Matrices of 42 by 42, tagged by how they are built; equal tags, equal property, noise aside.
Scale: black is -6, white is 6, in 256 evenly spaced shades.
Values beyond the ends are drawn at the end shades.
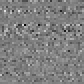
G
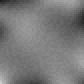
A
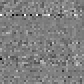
G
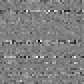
G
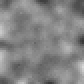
A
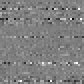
G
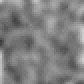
A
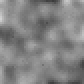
A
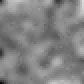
A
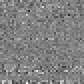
G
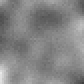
A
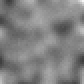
A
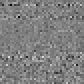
G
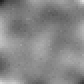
A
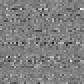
G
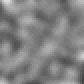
A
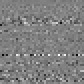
G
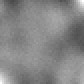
A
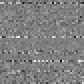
G
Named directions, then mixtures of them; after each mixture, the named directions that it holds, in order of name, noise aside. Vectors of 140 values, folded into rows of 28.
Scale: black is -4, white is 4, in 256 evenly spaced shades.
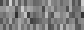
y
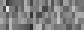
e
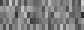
y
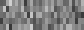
e, y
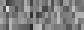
e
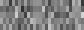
y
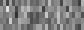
e, y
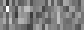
e, y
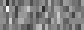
e, y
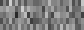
y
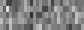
e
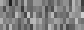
e, y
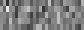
e, y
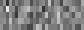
e, y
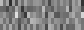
y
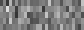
e, y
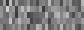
e, y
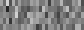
e, y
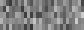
e, y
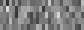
e, y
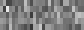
e
